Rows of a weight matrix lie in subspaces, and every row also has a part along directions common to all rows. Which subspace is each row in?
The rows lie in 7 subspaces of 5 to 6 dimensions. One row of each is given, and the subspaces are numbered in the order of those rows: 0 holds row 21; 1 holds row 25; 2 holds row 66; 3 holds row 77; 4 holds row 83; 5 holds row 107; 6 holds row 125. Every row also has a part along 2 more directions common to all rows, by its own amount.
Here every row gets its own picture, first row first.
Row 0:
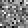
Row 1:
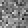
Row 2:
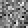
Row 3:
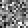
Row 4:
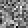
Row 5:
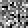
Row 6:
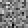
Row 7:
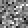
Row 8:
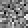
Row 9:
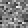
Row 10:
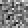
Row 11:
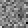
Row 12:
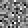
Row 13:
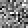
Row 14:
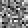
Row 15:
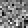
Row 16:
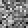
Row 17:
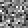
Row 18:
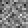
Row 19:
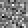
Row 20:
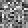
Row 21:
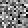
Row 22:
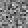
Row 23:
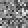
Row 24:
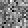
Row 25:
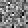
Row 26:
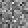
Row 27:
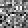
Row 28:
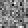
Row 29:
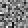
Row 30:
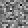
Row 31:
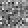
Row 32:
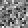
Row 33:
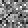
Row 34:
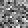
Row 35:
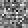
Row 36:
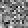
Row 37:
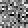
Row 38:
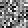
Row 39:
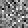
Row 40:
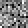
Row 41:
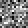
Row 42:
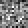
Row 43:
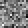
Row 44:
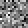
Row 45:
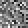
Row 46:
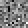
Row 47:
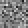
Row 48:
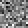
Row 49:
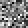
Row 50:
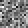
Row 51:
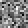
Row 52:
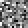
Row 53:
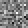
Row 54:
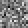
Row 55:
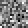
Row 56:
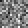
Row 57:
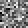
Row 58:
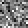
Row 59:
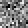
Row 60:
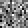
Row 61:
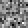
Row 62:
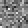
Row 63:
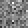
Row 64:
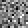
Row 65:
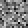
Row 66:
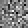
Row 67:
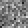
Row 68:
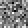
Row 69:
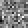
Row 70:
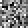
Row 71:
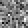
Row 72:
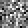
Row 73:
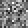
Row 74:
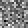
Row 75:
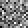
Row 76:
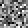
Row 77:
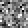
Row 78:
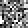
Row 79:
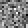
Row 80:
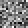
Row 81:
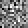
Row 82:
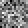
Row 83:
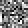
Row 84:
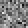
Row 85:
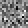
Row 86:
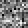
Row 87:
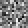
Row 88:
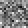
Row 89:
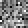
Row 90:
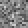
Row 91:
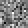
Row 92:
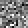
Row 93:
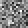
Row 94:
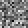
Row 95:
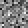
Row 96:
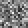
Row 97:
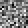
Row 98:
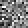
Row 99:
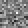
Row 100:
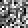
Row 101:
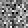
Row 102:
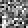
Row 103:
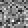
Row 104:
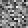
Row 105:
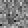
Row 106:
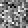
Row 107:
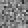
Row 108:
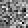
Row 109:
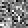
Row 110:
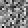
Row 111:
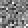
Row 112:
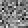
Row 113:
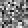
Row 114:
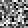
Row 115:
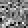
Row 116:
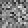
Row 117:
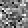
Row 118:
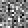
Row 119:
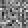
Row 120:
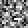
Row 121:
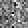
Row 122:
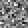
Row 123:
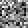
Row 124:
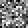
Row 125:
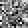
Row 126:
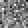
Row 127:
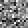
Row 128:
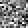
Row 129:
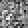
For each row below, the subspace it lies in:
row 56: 0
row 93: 3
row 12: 1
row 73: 3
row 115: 5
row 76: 3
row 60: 3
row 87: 0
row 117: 6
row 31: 6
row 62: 2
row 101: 5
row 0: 2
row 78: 4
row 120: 5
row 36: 4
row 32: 0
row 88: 3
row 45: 1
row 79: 4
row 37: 0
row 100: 0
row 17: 3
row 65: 4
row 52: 0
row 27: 3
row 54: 2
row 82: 4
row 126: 4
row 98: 1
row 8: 2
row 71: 2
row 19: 2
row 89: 6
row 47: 5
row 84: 5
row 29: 1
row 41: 6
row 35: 2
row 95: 0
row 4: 5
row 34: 0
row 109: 1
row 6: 1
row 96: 4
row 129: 6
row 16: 3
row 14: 2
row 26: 1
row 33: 3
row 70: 4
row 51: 1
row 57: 6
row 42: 6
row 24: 0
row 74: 1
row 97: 0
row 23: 2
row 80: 5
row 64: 1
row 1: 6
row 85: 1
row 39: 2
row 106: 4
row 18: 3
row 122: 6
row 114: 3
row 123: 6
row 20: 4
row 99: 2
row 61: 5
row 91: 5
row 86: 4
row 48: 1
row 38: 0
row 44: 2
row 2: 0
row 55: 5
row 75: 0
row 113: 2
